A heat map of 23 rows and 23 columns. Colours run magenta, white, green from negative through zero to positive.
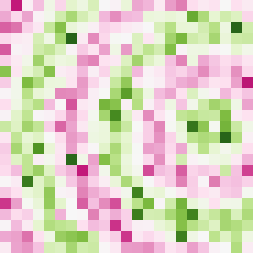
Seam: none. Slope: none. Average level on the scale: 50%. Rings: centred on the middle right. Histogram: bell-shaped.
